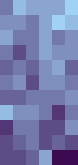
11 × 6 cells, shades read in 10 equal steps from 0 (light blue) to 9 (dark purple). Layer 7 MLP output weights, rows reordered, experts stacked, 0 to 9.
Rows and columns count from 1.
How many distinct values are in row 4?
4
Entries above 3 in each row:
1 1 3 3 4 3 5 3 5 6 5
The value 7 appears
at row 8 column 5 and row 9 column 1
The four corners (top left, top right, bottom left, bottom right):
4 0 6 9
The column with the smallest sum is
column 4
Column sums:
47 44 45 36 45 41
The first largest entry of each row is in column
1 3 2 2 1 3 1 5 1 1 5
